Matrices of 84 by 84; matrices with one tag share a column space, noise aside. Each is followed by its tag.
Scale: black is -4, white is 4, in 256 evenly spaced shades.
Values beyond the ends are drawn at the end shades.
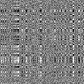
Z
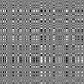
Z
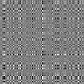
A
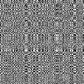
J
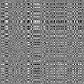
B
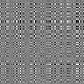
B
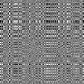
B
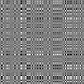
A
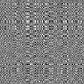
B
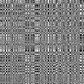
J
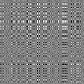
B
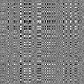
B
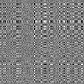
B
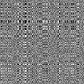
B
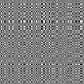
B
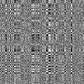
J
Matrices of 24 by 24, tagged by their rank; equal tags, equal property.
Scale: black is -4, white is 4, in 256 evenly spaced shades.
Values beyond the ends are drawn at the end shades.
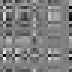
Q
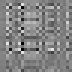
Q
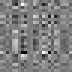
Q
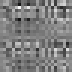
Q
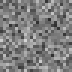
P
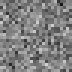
P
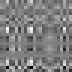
Q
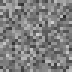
P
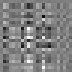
Q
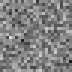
P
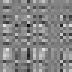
Q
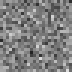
P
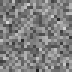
P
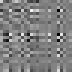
Q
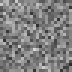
P
